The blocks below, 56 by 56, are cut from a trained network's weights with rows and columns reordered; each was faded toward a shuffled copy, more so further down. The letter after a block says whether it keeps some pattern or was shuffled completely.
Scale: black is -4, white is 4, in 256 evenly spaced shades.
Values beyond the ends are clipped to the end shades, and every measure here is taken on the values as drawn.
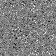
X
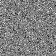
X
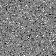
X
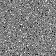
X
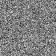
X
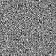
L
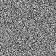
L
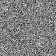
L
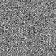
L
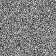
L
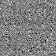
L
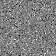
X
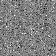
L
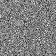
L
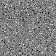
X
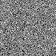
L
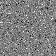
X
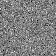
X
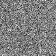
L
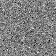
X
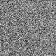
L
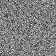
X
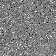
X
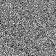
X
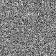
L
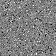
X
